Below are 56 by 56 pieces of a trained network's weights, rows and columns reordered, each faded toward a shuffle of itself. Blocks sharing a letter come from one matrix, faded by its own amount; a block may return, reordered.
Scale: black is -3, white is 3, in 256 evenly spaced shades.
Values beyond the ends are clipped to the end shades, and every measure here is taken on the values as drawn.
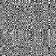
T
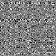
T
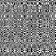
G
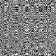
T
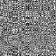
T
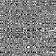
T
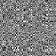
T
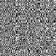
T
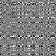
G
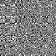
T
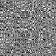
T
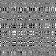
G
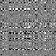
G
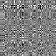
G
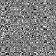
T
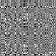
G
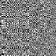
T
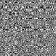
T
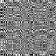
G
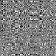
T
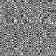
T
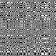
G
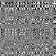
G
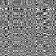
G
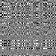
G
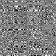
T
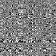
T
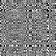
G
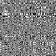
T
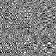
T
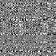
T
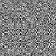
T
